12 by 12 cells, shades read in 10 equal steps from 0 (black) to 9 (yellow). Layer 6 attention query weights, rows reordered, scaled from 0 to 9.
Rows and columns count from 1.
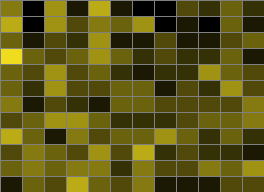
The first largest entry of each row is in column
5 1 5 1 3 3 1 3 1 7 12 4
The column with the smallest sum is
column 8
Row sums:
31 37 30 44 40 41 37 45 46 41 51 36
